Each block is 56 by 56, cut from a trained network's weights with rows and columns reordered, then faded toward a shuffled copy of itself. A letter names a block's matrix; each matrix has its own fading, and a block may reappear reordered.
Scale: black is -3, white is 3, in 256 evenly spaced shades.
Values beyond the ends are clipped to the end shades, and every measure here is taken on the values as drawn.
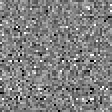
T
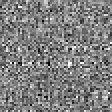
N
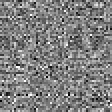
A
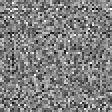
N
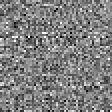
N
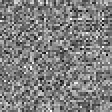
A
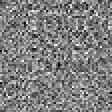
A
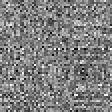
A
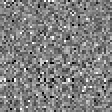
T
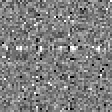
T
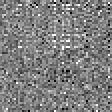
T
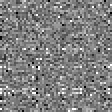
T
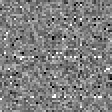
T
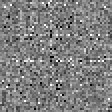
T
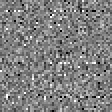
T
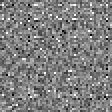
T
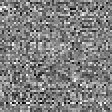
A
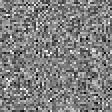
A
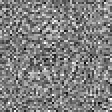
A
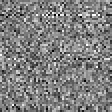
A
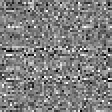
N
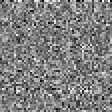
A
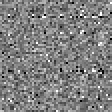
T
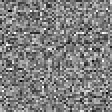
A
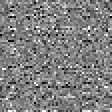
N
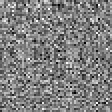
A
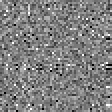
T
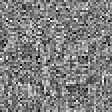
A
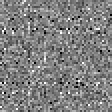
T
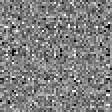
T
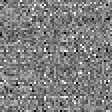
T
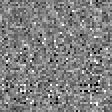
T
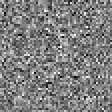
N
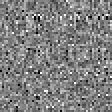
T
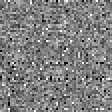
T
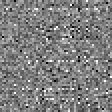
T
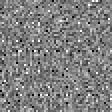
T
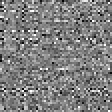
N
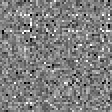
T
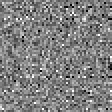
T
